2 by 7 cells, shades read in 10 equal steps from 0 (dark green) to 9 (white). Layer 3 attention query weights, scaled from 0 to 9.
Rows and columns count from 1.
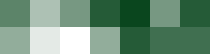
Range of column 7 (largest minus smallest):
1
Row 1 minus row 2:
-2 -2 -5 -4 -1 2 -1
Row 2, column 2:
8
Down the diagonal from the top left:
3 8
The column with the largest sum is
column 2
